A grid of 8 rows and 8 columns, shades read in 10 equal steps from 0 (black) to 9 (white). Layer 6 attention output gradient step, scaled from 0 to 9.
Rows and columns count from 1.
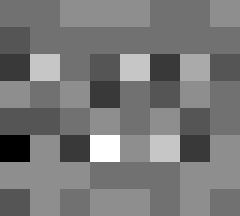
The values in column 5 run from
4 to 7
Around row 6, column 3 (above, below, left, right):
4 5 5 9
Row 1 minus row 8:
1 -1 1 0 0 0 -1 1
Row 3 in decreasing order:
7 7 6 4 3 3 2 2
